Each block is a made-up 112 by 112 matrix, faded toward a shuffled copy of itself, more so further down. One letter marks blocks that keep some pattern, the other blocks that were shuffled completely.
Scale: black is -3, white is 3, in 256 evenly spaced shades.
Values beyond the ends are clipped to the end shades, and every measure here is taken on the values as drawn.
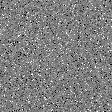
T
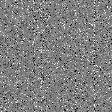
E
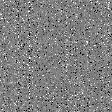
E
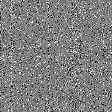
E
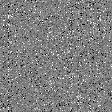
E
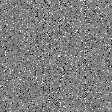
E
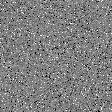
T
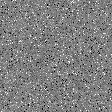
T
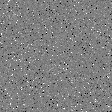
T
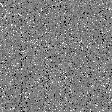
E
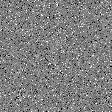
T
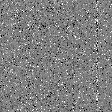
E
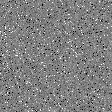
T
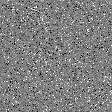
T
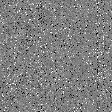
E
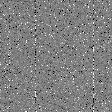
E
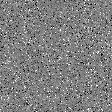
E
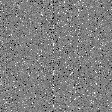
E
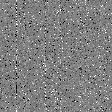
E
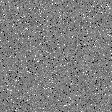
T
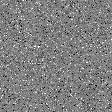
T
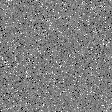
T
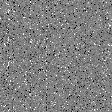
E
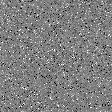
T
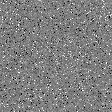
T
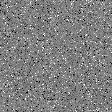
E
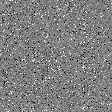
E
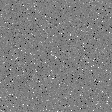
T
